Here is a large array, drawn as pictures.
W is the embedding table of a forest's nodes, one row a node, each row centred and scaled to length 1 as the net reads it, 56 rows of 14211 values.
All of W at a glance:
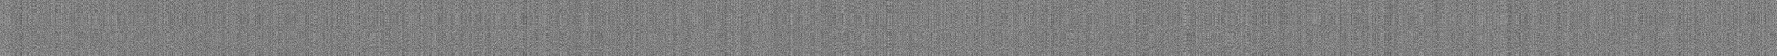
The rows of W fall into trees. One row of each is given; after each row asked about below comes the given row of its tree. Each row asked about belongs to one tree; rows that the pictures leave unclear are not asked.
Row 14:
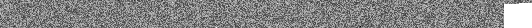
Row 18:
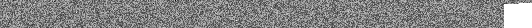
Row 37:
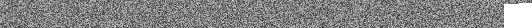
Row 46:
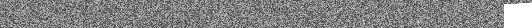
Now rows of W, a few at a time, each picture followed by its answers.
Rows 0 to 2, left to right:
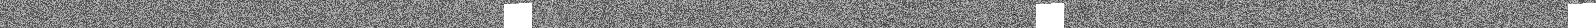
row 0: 46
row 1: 18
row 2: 14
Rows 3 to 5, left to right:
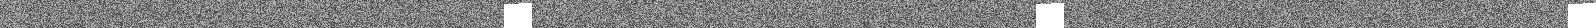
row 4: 18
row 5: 46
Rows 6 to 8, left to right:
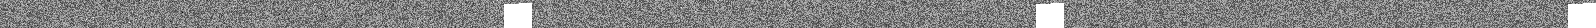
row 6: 46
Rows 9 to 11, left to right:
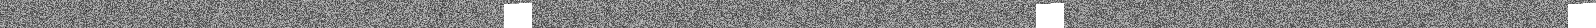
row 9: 46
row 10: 37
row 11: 46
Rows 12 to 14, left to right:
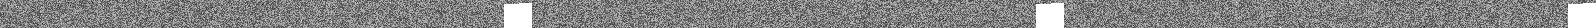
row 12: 46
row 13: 18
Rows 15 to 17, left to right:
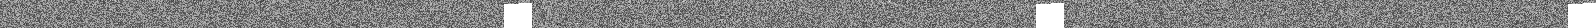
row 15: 18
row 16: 18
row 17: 18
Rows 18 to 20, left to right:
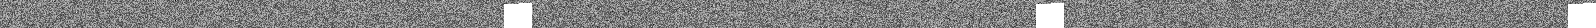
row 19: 14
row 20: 18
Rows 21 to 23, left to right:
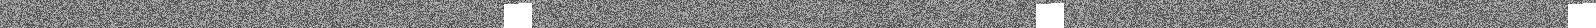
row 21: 18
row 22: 14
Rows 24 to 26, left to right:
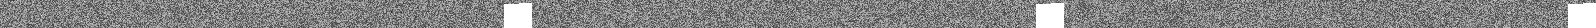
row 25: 46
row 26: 14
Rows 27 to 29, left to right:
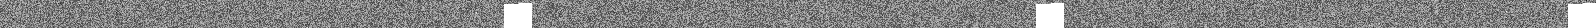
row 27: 18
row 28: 14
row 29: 37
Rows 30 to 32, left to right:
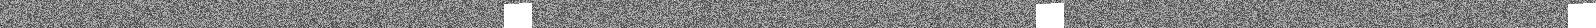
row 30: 18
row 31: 46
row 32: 46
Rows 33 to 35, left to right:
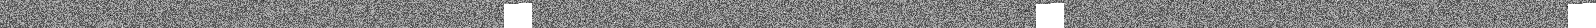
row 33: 37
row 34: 37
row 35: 37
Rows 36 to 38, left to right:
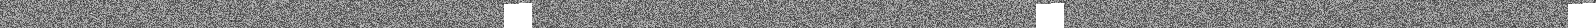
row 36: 18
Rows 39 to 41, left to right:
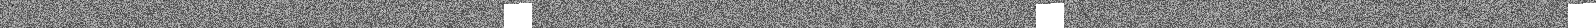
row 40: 37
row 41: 14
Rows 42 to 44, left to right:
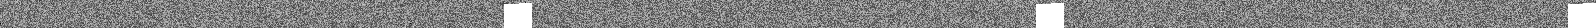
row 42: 18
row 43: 46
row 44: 37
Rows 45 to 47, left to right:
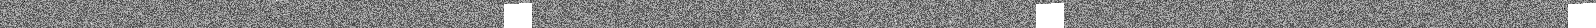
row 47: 46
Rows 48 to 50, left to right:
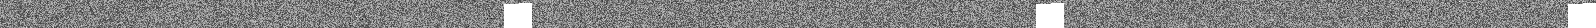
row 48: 14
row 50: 37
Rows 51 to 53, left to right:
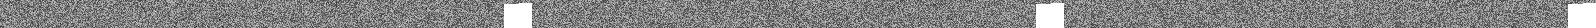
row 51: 14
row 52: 18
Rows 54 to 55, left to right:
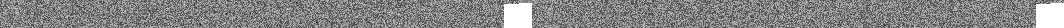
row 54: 18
